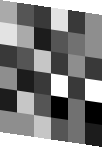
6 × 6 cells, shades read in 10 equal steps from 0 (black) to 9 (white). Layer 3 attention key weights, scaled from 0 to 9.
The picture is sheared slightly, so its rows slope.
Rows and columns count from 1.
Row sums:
26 27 21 28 15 25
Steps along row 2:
down down up up up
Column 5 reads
2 4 5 2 4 4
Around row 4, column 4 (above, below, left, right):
2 0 2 2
